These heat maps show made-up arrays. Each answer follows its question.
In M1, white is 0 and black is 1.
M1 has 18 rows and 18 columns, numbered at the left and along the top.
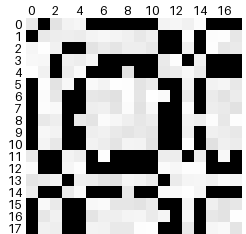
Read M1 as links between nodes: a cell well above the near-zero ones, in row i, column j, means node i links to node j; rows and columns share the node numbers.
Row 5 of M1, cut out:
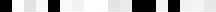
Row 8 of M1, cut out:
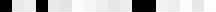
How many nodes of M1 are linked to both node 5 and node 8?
3
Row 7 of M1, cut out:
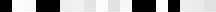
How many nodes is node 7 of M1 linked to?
6
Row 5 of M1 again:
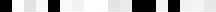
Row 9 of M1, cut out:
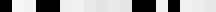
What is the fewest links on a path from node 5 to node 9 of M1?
2
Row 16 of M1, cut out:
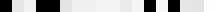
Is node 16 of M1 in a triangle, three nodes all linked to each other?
no
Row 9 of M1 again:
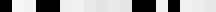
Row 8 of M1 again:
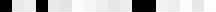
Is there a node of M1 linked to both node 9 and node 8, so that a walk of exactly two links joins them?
yes
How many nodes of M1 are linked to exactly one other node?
0
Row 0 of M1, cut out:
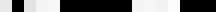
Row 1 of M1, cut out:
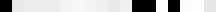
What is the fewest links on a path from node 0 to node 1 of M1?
1
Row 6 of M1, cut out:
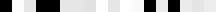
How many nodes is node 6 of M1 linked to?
5
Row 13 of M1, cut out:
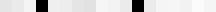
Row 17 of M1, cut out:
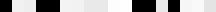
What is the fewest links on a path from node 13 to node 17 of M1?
2
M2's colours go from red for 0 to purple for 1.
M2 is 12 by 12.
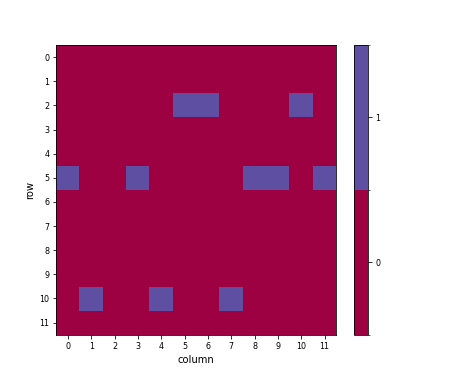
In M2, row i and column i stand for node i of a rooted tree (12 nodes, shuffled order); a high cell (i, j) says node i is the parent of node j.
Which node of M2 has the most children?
5
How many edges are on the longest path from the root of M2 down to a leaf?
2
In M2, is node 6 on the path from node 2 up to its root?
no
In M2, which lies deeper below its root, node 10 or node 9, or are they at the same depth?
node 9
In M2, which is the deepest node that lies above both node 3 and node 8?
5
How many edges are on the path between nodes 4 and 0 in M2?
4
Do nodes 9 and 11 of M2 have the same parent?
yes
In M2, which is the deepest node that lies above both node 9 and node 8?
5
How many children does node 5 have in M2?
5
